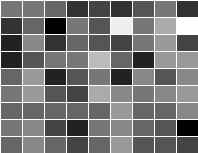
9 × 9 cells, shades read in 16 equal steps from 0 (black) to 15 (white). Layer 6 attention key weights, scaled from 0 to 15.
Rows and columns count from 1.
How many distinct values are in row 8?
7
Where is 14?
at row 2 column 6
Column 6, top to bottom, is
3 14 4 6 2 8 9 8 9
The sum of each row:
45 67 48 58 52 67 59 47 53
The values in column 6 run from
2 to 14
